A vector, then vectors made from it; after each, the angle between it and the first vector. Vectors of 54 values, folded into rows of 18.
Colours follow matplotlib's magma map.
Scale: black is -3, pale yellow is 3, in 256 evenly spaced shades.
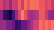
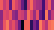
orthogonal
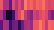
nearly parallel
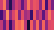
orthogonal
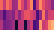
partly aligned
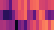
nearly parallel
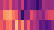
nearly opposite
